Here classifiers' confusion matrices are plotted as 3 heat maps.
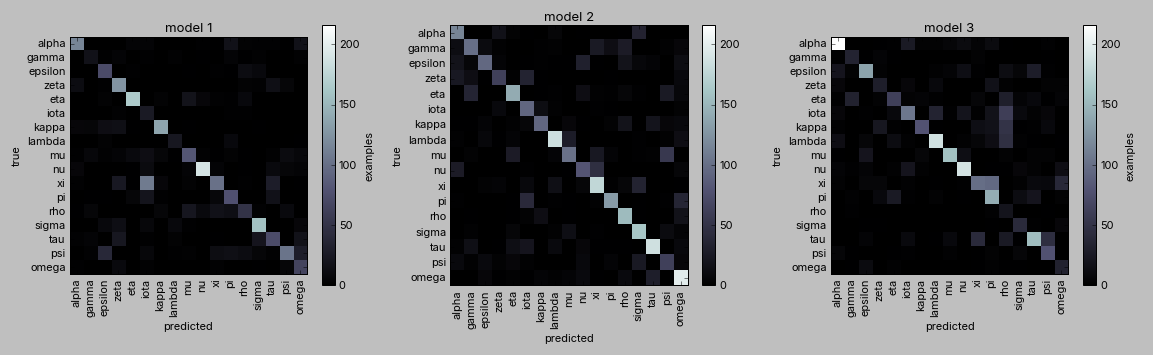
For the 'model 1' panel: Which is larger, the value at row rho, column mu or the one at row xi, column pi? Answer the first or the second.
the first
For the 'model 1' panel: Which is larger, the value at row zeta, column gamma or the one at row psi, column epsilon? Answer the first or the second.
the second
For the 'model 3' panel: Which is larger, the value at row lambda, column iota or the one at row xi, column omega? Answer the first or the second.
the second
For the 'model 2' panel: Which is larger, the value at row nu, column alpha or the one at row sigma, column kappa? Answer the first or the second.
the first
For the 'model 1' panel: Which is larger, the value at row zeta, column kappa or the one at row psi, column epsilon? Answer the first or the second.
the second
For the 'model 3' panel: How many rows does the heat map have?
17
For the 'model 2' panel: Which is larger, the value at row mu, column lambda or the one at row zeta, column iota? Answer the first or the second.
the second
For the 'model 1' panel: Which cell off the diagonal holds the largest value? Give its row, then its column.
xi, iota
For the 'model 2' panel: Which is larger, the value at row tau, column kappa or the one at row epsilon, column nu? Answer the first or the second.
the second
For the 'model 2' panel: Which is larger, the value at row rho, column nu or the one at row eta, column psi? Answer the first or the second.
the second
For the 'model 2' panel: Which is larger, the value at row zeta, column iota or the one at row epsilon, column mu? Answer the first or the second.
the first
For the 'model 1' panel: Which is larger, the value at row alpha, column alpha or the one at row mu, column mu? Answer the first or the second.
the first
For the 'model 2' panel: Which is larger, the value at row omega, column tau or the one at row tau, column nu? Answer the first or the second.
the first
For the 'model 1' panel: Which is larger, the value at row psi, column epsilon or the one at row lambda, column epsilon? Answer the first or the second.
the first
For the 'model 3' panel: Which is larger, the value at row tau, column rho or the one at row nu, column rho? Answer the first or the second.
the first
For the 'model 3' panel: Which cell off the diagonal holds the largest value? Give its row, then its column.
xi, pi
